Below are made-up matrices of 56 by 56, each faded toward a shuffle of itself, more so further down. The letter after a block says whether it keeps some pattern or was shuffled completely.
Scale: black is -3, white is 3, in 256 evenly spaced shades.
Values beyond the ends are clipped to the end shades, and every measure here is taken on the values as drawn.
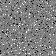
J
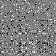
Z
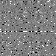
Z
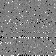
Z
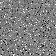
J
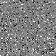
Z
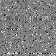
Z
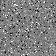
J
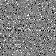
Z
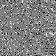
Z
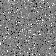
J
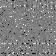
Z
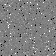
J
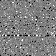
Z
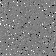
J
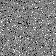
J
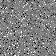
J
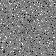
J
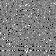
Z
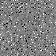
Z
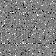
Z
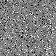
J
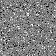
J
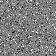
J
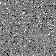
J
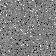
J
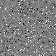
J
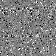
Z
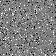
J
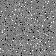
J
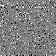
Z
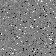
J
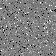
J
